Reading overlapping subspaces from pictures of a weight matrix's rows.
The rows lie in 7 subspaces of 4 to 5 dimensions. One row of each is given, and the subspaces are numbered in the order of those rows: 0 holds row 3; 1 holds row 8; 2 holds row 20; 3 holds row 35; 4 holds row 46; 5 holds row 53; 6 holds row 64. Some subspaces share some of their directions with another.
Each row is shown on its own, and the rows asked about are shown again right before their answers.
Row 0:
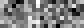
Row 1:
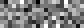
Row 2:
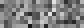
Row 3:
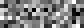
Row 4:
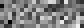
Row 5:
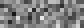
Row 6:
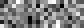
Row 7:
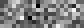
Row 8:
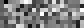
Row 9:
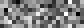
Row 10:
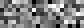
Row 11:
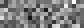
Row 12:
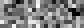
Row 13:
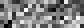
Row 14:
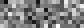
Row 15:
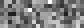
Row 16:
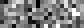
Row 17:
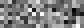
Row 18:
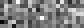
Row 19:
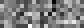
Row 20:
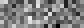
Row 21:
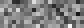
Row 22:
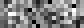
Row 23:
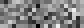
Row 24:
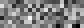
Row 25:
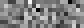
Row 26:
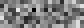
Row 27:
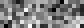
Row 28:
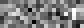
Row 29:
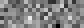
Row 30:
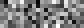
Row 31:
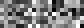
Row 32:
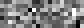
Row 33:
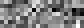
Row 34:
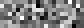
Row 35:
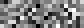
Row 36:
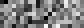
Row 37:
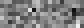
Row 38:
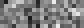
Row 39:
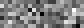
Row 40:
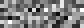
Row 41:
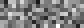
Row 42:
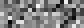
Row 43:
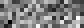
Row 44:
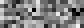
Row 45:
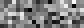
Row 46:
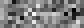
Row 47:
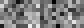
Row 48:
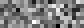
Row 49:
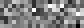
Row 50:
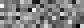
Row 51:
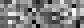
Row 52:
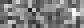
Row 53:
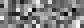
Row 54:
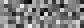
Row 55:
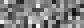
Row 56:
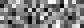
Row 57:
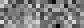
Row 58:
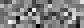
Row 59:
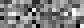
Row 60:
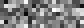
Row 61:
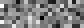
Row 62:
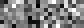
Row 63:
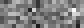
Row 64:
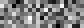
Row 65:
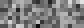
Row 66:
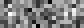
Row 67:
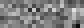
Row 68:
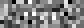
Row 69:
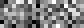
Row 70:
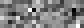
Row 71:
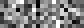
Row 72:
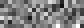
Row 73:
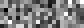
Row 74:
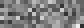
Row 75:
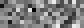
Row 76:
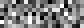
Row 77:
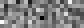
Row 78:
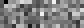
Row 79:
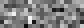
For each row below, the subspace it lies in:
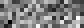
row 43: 3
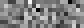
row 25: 4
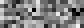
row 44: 0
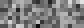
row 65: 6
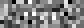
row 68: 4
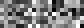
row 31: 2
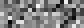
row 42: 4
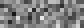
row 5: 2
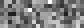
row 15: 0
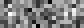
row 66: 0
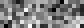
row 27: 3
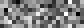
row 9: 6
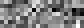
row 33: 1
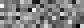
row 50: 4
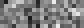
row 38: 1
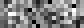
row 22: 0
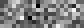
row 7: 4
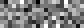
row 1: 4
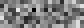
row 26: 5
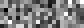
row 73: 6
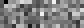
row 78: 1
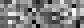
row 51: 0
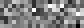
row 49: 6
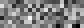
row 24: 6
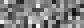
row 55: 0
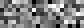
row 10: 6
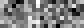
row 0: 3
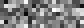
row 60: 1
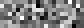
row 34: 4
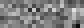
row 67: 6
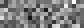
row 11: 0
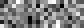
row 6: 0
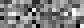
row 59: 4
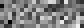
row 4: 3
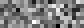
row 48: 6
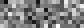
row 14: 5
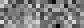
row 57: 1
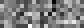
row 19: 2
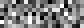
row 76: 4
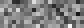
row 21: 6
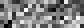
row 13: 3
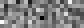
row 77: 4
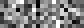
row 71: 5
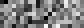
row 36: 2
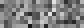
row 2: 2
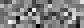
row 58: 3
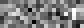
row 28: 6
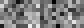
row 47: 2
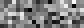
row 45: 0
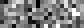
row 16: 2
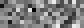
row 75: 4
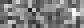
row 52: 5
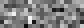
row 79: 1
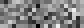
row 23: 3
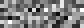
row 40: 0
